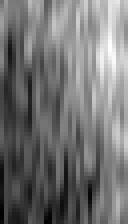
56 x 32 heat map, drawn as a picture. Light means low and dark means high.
The top right is the ninth with the lowest average. The bottom left is the ninth with the highest average. Streaks run downward. Values rise toward the bottom left.
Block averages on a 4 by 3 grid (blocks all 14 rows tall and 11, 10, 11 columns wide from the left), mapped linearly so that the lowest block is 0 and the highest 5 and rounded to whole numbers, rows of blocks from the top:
3 1 0
4 2 0
4 3 2
5 5 3
